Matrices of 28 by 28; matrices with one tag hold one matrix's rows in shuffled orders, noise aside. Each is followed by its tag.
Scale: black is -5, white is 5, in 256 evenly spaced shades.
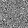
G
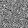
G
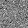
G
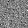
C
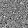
G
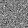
G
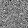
G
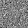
G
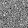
G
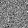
C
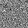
G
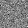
C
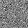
G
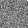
C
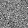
C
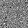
G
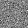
C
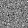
C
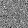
G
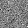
C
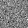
C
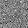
G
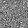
G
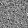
C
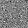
G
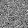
C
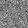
G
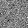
C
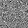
G
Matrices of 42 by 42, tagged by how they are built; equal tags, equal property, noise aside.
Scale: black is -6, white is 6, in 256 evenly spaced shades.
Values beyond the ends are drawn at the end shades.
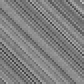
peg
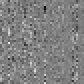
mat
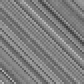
peg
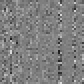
mat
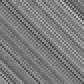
peg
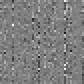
mat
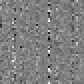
mat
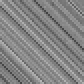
peg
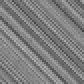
peg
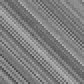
peg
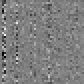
mat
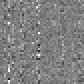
mat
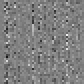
mat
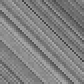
peg
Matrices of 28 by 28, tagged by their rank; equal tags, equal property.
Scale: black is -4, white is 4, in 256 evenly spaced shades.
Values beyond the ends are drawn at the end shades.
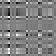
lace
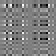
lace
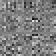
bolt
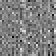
bolt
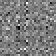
bolt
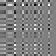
lace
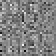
bolt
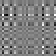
lace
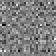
bolt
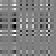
lace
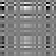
lace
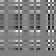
lace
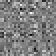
bolt
